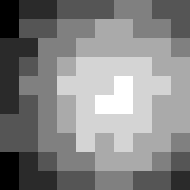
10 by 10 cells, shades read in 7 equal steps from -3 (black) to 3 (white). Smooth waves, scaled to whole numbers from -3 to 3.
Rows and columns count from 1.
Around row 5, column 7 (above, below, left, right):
2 3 2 2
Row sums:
-12 -4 1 8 12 10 9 5 -4 -13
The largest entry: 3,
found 3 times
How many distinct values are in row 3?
3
